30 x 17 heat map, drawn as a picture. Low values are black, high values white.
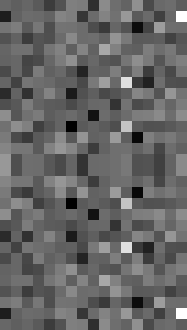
Fine speckle covers the field. No single row or column stands out from its neighbours. A few values lie far out on both sides of the bulk. It is mirror symmetric from top to bottom.
